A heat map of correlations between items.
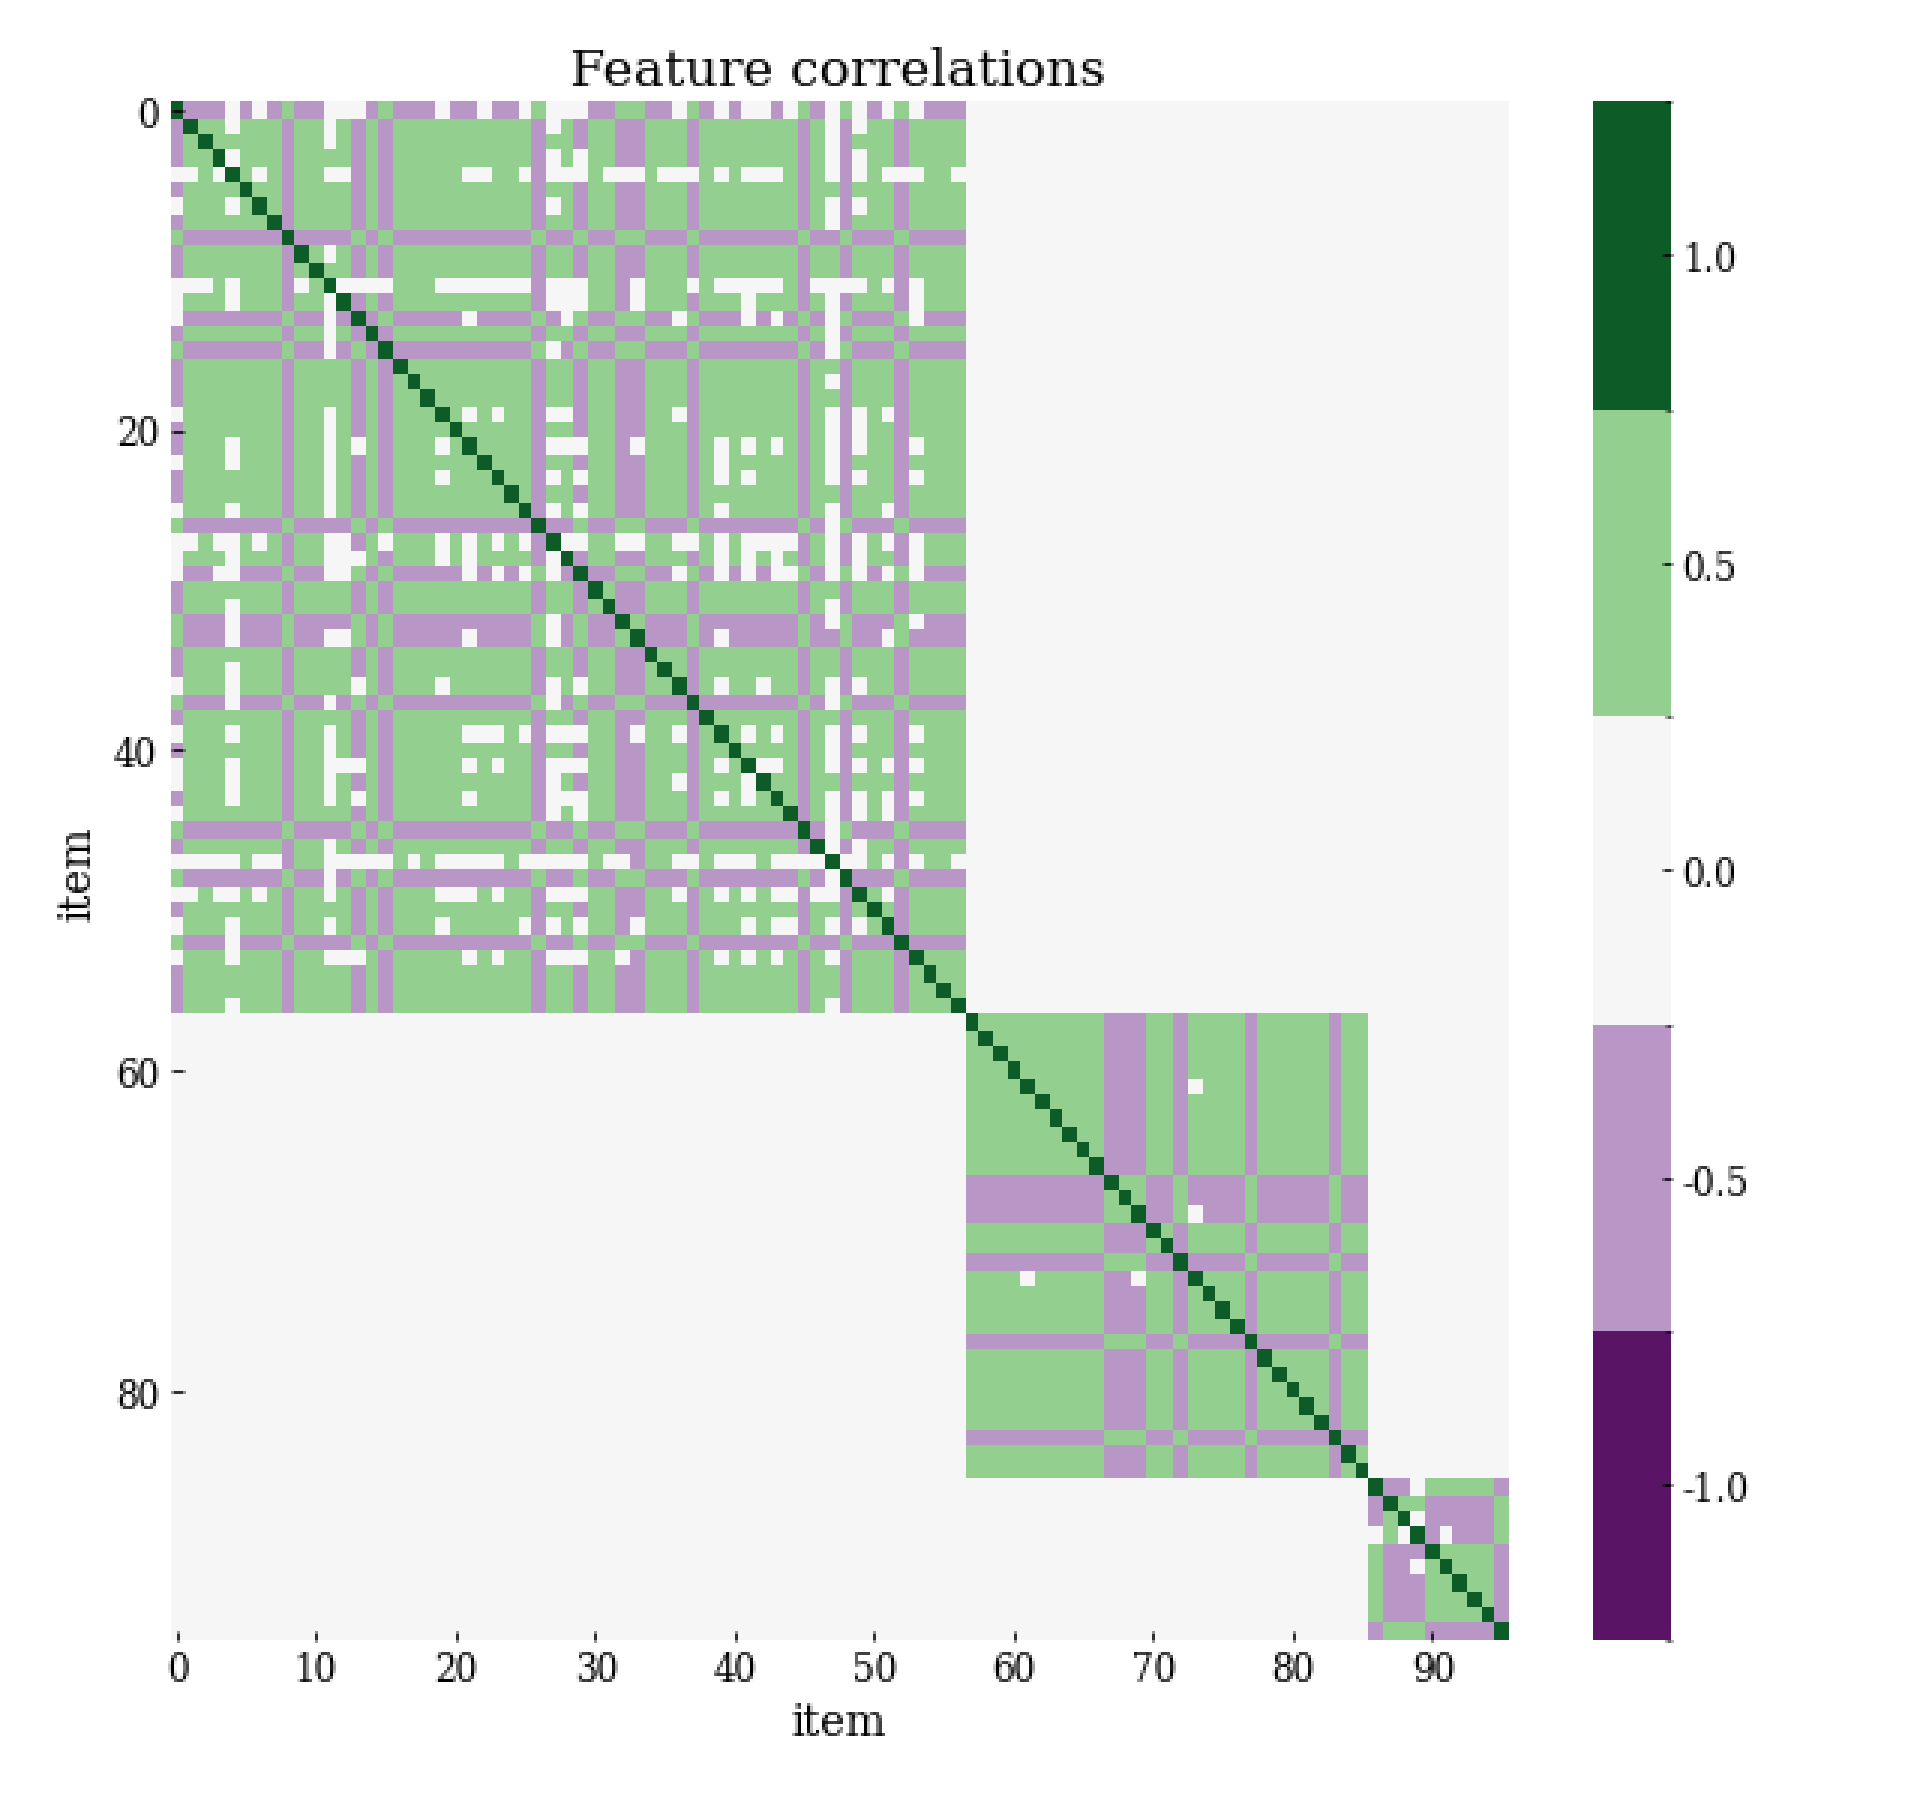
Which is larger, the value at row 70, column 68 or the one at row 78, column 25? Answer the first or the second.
the second
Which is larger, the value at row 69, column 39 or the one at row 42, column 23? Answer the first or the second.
the second
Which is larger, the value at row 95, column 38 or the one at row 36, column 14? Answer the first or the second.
the second
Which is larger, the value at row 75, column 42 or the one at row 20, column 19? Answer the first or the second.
the second
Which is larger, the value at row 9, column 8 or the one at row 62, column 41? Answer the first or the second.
the second
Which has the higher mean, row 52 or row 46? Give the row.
46
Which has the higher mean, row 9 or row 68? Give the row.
9
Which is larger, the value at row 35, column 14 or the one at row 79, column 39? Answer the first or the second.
the first
